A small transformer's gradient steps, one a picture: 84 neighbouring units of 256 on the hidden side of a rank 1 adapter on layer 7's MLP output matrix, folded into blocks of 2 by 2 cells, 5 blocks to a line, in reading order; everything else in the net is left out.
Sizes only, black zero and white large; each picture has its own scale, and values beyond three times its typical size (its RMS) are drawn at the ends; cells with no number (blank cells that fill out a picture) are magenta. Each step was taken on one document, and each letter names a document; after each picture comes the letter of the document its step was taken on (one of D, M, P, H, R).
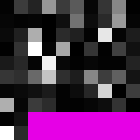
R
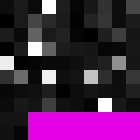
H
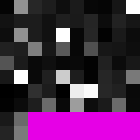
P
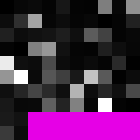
H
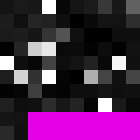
H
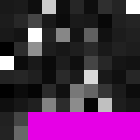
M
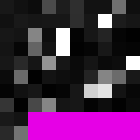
R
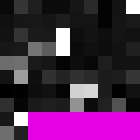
P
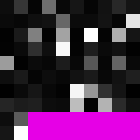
M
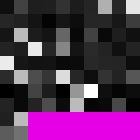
P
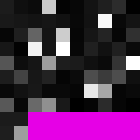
R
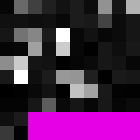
P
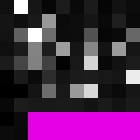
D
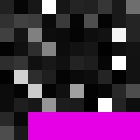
H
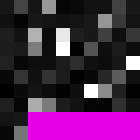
R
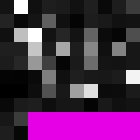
D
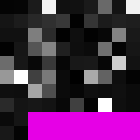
H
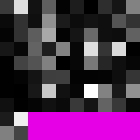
D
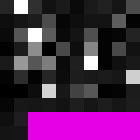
D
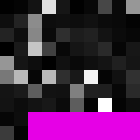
H
